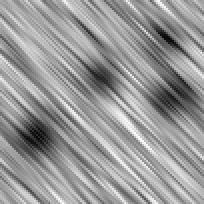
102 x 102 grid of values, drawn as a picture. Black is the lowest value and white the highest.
Odd rows or columns: none. Dips: four. Slope: none.
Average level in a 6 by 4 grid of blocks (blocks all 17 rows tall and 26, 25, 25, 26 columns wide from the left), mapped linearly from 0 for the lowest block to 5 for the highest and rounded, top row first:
4 4 3 3 / 4 3 3 2 / 4 2 2 0 / 0 3 5 1 / 0 3 5 4 / 4 4 4 5
